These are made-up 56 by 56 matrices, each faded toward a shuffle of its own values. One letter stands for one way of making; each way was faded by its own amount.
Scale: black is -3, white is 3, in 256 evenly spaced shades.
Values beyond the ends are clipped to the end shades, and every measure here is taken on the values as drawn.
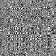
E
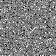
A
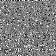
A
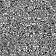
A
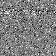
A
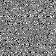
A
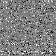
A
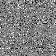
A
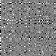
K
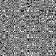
E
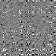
K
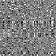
E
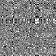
E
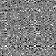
E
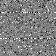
A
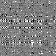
K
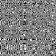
E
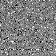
A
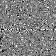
A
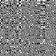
K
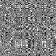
E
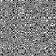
E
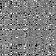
K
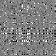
K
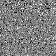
A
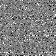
A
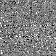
A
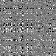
K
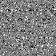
A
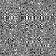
E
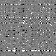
K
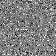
A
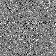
A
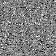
A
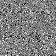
A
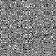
E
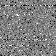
A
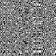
E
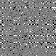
K
